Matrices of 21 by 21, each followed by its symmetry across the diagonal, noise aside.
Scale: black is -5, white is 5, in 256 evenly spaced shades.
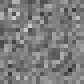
symmetric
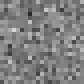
antisymmetric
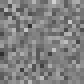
antisymmetric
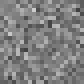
symmetric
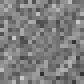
symmetric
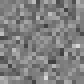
symmetric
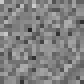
symmetric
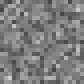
symmetric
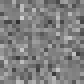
antisymmetric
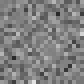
symmetric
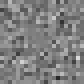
antisymmetric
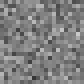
antisymmetric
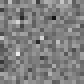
antisymmetric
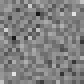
symmetric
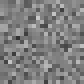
antisymmetric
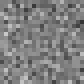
antisymmetric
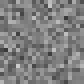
antisymmetric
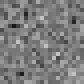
symmetric
